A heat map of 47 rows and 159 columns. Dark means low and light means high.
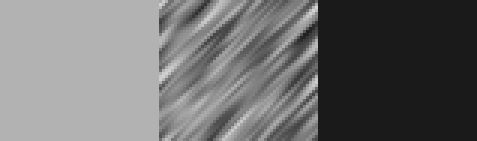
It is made of 1 by 3 panels. Panel 1,1: high, flat. Panel 1,2: middling, slanting up to the right, strong in contrast. Panel 1,3: very low, flat.
